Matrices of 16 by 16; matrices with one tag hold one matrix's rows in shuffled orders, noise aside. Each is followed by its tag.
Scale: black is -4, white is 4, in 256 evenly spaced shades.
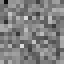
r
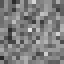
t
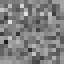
r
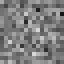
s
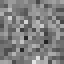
s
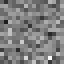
r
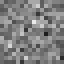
s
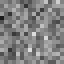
t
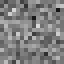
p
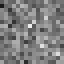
t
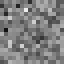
r
